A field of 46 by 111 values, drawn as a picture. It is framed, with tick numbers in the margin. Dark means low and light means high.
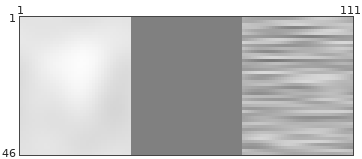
It is made of 1 by 3 panels. Panel 1,1: very high, smooth, faint in contrast. Panel 1,2: middling, flat. Panel 1,3: high, streaked across.
